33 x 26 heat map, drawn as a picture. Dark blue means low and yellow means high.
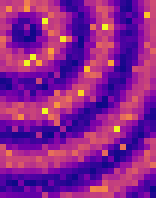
Ninth with the highest average: top left. Odd rows or columns: none. Rings: centred on the top left. Average level on the scale: 30%. Slope: none.
